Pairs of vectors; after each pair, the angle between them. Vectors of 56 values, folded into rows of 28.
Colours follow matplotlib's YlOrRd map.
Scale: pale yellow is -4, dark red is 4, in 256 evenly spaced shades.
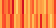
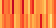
nearly parallel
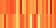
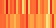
partly aligned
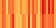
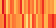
partly aligned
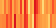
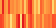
partly opposed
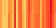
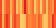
orthogonal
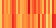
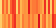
nearly parallel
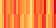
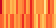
nearly opposite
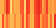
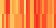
nearly parallel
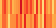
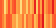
nearly opposite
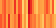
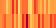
partly opposed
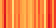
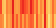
nearly opposite
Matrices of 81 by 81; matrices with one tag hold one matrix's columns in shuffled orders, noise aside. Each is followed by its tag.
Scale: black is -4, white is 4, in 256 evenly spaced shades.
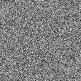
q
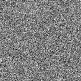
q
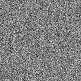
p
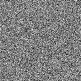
q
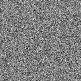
q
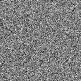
q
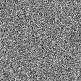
p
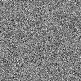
q
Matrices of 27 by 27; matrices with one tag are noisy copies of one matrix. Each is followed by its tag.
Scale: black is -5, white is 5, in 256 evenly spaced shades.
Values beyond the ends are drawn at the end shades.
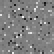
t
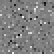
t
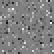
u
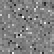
t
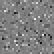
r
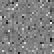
u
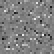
r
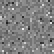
u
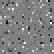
u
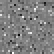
t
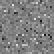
r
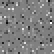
u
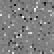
t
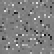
r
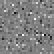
r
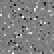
t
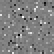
t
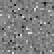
t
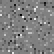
t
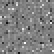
u
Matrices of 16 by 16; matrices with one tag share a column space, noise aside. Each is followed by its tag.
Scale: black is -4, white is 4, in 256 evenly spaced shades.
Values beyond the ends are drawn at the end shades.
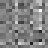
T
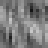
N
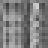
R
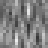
N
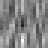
N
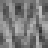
N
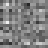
T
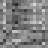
T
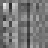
R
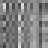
R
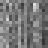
R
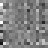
T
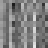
R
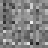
T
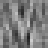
N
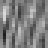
N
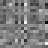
T
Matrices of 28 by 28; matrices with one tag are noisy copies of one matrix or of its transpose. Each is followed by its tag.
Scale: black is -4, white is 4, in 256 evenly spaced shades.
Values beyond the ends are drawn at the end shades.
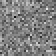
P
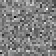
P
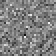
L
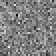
P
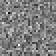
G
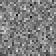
P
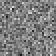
G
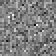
L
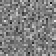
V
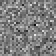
L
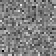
V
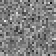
V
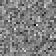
L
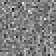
G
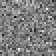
P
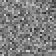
P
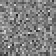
P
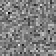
G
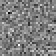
G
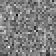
P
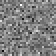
V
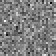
V
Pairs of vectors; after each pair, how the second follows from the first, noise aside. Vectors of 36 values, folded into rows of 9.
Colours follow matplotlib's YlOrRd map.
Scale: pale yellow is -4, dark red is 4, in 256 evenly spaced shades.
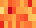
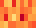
wrapped around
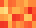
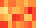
copied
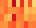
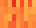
shrunk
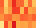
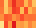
copied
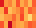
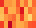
copied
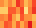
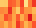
wrapped around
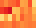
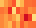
shuffled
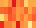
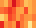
copied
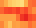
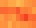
shrunk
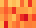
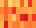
copied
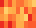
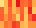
shuffled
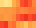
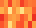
shuffled
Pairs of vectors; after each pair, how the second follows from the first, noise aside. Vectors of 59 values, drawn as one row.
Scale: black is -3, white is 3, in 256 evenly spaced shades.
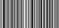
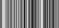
sign-scrambled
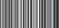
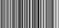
negated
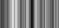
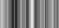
negated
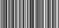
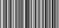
reversed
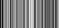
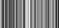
reversed
